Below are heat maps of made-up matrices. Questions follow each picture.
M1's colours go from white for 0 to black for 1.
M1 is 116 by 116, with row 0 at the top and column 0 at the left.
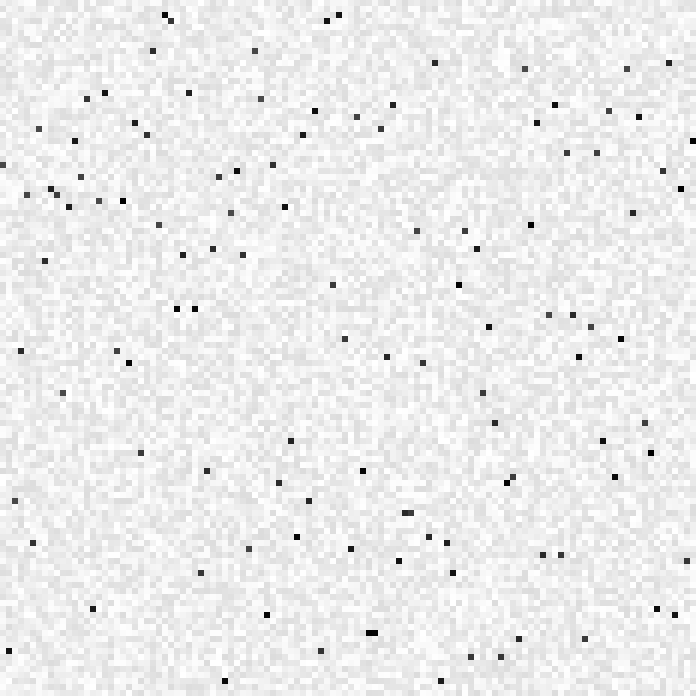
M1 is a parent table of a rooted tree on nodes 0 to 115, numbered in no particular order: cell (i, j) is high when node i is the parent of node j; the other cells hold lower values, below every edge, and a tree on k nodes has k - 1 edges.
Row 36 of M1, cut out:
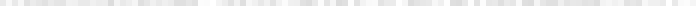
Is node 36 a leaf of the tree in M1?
yes
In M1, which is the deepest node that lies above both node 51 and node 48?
101
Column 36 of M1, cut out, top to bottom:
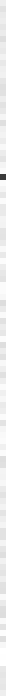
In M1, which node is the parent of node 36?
29
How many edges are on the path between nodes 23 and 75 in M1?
1
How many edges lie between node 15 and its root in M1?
2
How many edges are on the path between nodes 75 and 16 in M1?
3
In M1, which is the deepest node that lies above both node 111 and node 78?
101
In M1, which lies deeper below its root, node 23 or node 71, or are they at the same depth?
node 71
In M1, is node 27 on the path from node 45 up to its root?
yes
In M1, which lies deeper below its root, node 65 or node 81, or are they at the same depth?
node 81
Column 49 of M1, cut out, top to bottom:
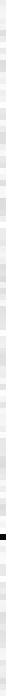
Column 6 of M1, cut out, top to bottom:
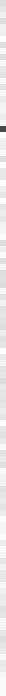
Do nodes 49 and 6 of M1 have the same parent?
no
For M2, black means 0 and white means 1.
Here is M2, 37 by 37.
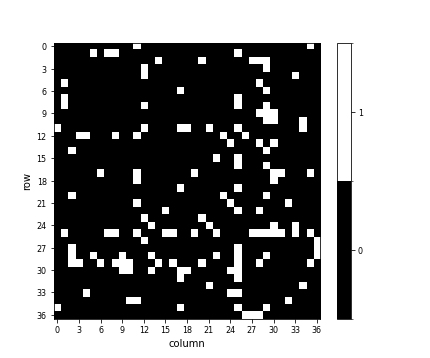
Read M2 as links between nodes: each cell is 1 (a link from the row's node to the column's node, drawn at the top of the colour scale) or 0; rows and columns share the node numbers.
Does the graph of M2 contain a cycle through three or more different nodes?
yes
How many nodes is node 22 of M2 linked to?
3
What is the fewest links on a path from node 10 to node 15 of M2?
3
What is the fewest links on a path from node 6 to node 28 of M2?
2
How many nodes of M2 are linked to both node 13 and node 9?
2
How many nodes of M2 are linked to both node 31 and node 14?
0
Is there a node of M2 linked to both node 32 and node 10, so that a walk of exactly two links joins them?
yes
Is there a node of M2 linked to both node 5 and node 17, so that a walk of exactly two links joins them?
no
